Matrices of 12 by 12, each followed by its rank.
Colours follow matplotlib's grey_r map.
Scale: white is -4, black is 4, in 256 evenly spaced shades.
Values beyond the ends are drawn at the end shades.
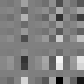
one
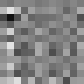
two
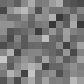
full rank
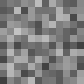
full rank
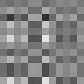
one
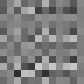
two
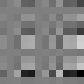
one
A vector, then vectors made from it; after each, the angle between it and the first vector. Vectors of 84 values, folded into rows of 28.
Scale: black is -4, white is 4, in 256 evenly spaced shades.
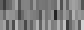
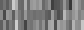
partly aligned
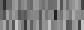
nearly parallel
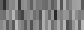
nearly parallel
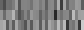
nearly parallel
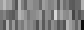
nearly opposite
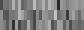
orthogonal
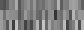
nearly parallel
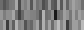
nearly parallel
